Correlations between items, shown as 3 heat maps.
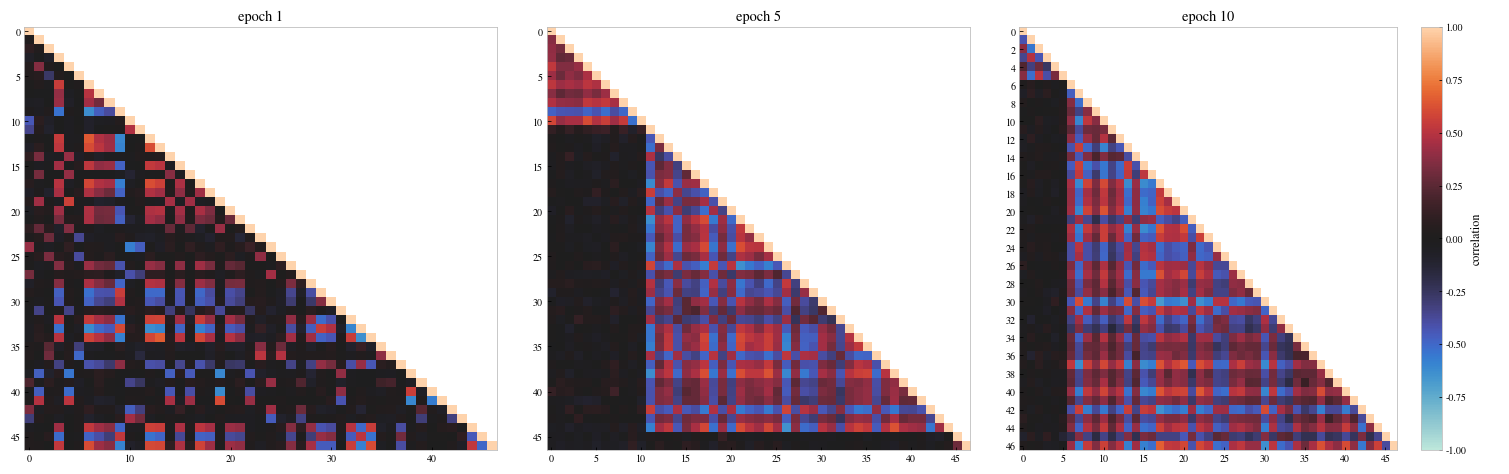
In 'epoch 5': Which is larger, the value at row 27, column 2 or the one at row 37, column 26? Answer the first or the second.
the first
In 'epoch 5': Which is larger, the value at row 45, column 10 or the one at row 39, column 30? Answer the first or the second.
the second
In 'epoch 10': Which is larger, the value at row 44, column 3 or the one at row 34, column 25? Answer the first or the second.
the first
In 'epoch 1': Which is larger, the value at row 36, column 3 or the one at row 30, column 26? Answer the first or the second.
the first
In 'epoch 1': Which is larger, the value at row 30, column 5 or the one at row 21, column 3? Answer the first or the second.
the second
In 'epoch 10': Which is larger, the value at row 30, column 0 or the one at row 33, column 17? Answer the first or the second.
the first
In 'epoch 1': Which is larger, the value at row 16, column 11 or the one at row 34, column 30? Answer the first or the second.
the first
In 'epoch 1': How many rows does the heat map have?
47
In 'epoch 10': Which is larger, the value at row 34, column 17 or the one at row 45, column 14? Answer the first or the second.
the first
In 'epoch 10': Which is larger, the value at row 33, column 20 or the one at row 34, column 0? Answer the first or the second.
the second
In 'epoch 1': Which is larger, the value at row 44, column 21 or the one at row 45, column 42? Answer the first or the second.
the first
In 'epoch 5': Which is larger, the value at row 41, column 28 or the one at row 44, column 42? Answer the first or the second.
the first
